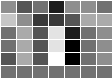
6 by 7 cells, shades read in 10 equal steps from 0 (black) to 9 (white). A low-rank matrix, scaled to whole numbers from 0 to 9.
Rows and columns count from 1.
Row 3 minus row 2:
-3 1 1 6 -2 -2 -1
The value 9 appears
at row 5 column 4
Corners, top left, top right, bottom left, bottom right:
5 4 4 4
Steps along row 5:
up down up down up up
